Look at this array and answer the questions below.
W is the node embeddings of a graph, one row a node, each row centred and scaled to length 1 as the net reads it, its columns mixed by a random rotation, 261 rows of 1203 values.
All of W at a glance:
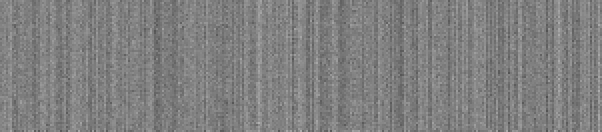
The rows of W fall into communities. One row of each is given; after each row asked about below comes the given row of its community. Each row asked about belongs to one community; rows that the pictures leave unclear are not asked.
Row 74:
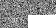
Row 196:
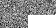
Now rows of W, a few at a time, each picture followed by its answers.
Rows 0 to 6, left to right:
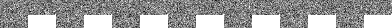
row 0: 196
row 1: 196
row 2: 74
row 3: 196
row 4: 196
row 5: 196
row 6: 196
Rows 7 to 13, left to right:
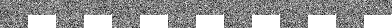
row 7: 74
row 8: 196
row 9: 74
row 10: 196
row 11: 196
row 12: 196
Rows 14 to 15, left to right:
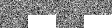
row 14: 74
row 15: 74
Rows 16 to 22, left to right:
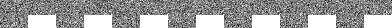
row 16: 74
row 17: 196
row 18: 74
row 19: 196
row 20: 196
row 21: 196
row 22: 196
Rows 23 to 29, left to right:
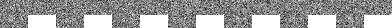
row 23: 74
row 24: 196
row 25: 196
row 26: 74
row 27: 74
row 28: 74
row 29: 74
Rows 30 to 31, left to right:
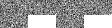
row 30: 196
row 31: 74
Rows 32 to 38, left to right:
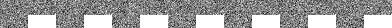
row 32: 196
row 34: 196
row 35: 196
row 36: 74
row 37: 74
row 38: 196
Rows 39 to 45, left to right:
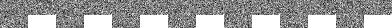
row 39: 74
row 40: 74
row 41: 196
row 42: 196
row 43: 74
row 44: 196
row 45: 196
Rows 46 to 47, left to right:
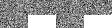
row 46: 196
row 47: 196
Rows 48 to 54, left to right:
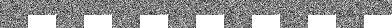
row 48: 196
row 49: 74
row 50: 74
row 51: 74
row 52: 74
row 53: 196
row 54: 74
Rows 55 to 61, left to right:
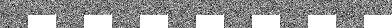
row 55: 74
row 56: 196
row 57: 196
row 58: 196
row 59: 196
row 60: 196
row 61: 74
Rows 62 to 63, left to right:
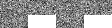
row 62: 74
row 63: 196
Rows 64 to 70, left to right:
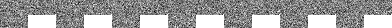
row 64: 196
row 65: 74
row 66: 196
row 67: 196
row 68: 196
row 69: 196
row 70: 196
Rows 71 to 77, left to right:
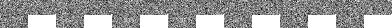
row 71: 74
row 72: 196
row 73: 74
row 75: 74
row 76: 74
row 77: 74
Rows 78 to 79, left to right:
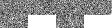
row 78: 196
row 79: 74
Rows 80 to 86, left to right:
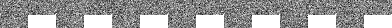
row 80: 74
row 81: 196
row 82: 74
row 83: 196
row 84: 196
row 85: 196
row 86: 74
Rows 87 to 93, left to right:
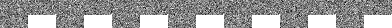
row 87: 74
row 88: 74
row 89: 196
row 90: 196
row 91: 74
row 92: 74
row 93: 74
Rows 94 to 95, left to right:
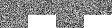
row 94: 196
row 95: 196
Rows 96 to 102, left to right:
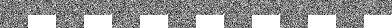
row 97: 74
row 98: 74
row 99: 196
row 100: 196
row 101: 74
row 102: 196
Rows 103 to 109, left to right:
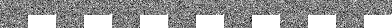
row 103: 196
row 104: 74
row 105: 74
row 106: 196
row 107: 196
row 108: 196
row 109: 74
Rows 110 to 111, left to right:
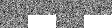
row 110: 74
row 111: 196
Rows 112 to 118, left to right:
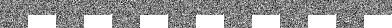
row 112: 196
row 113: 74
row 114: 74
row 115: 196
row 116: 196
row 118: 196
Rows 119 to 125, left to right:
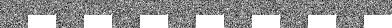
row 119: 196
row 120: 196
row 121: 74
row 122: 196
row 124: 196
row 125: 74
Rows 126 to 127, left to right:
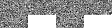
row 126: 196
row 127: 196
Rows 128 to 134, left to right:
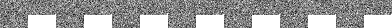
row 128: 74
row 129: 74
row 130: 196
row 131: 196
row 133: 74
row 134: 196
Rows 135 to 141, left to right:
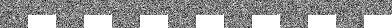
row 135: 74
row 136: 196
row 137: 196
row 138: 196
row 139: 74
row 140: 74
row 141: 74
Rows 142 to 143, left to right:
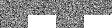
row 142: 196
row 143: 196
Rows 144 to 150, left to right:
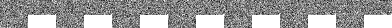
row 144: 196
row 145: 196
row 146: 74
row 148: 74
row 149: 196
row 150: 196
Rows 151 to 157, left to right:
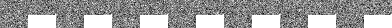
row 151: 196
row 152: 74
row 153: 74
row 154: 196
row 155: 74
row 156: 74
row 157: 196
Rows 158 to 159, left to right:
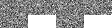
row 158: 196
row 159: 196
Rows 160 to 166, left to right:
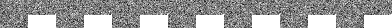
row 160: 74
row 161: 196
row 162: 196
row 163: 74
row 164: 74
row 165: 196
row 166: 74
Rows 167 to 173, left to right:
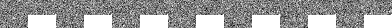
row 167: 74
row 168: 196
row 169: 196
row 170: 196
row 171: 196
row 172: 74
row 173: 196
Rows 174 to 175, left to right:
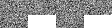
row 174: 196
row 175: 196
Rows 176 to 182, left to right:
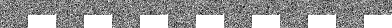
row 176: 196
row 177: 74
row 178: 74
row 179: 196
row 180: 196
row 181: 196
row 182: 196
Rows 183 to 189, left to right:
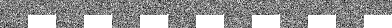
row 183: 196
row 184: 196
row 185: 196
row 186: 74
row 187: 74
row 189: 196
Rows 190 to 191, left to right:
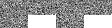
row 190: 196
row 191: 196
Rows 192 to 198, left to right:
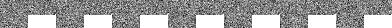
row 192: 196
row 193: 196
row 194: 196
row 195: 74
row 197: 74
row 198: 196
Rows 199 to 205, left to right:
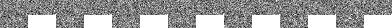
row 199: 74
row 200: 74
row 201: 74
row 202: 196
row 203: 74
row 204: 74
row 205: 74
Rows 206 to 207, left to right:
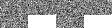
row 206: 74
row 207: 74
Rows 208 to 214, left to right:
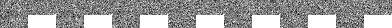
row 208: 74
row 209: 74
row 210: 74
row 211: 196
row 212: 196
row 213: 74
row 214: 196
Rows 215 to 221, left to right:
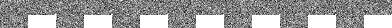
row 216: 196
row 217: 74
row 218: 74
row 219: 74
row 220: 196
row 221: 74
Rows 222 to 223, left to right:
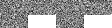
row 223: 74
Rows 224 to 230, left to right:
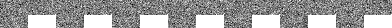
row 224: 74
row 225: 196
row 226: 74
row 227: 74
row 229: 74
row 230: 196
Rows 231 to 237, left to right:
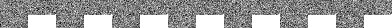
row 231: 196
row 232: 196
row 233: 74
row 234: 74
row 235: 74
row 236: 196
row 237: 74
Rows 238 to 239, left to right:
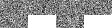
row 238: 196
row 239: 74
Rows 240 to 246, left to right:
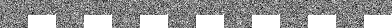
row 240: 196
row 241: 196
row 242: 74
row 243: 196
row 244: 74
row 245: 196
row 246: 196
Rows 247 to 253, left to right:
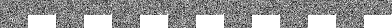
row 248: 196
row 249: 196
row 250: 74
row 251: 196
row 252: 196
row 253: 74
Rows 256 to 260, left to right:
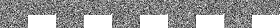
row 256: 196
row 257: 74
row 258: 74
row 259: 196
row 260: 74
